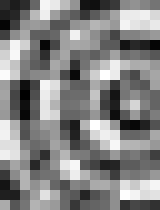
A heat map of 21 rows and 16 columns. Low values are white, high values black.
Concentric rings centre on the middle right. Overall the values sit about 50% of the way up the scale. No single row or column stands out from its neighbours. There is no overall slope.
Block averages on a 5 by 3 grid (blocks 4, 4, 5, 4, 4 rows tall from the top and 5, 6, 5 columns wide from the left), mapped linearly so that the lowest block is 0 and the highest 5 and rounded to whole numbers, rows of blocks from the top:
430 / 123 / 325 / 223 / 331
